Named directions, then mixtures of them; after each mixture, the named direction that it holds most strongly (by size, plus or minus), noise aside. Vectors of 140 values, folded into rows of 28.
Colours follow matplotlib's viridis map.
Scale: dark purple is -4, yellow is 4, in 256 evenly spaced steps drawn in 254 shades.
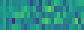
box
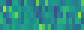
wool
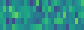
box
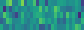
wool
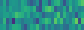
box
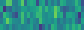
wool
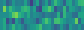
box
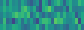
box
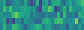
box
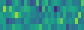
wool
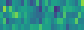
wool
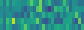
box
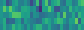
box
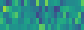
wool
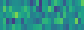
box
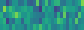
wool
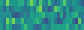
box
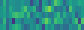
box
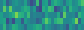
box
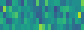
wool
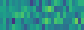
box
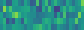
wool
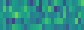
box
